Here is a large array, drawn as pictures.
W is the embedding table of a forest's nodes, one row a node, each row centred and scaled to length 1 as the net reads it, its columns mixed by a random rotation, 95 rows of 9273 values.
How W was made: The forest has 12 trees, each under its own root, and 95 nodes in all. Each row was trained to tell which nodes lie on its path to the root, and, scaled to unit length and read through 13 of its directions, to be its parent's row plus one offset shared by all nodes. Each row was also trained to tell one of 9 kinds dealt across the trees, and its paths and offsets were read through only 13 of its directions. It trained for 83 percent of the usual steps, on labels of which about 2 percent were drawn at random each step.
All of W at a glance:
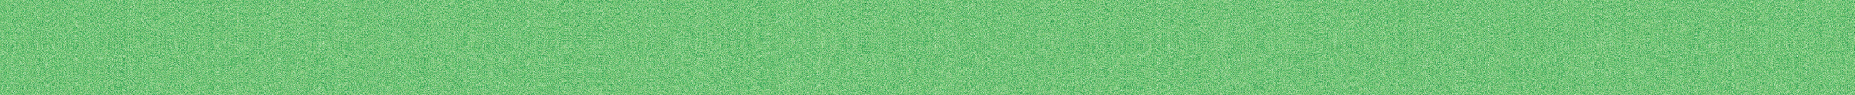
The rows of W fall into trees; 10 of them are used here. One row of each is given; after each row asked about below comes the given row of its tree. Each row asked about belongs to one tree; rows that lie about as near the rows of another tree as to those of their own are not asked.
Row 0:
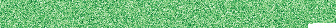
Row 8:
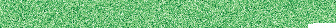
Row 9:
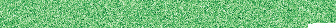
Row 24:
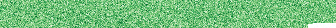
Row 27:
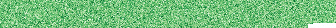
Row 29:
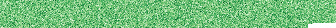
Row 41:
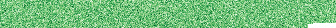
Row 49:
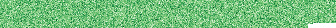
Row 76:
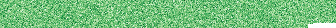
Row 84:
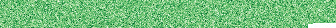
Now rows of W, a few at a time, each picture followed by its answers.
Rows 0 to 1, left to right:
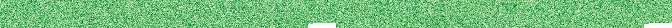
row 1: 24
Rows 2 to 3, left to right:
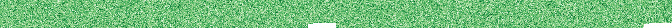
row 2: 84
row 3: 9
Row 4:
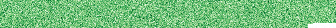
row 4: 76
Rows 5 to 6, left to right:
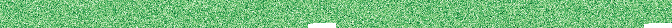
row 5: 8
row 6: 27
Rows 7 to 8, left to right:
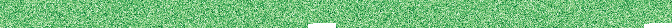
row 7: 84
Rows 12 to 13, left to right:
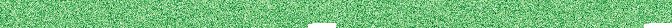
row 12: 29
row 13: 8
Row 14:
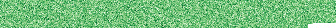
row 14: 84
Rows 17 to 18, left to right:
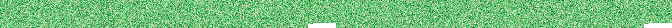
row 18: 27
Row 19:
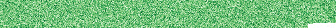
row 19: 9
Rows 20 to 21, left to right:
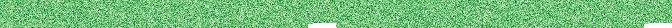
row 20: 84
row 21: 84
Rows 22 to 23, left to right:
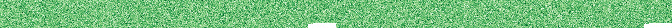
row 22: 8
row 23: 0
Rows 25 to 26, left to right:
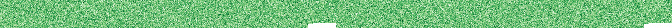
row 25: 24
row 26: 84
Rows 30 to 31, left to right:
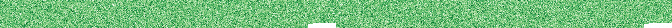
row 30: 84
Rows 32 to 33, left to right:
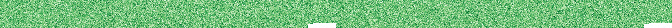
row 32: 49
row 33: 76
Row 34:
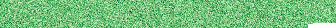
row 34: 76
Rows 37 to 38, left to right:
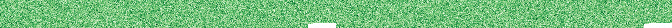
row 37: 76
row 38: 24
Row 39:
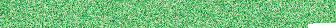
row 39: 49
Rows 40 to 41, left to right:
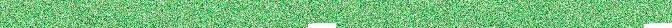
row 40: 24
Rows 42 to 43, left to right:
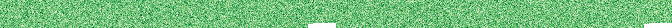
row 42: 0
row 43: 41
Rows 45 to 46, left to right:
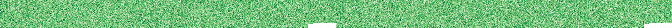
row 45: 49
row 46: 49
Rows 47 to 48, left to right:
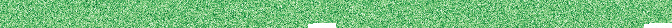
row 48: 27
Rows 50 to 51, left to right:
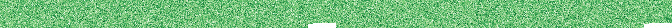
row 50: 84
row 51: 9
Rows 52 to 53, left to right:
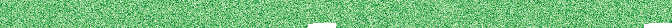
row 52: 41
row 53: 76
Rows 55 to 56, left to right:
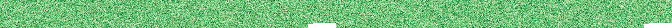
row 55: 27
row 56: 27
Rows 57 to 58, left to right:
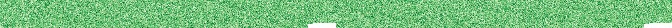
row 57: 29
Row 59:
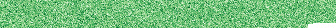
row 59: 24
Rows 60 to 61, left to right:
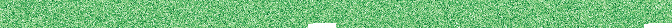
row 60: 24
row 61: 29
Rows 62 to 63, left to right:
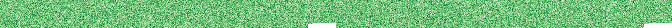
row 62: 84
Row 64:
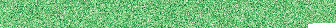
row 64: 84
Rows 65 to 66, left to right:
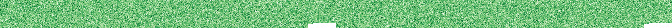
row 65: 49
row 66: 24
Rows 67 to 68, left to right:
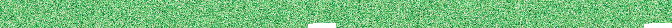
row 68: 9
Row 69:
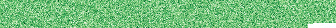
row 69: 27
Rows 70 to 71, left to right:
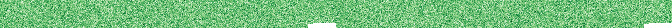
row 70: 76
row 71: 49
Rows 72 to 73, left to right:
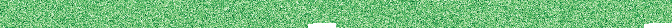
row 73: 24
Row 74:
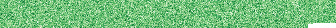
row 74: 49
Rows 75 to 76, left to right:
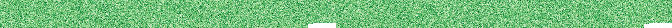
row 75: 24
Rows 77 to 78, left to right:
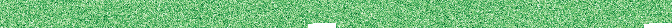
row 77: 24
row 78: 27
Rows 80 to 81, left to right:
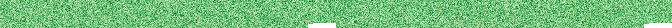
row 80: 49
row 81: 27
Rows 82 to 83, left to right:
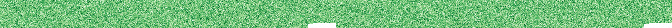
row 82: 24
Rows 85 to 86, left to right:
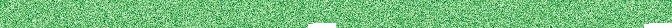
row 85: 84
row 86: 49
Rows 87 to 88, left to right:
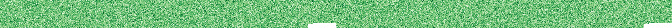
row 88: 49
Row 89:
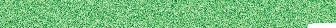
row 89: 76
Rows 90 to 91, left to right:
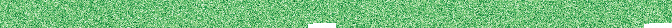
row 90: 27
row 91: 9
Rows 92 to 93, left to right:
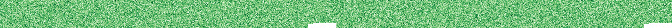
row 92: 76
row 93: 49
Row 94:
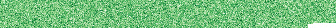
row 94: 27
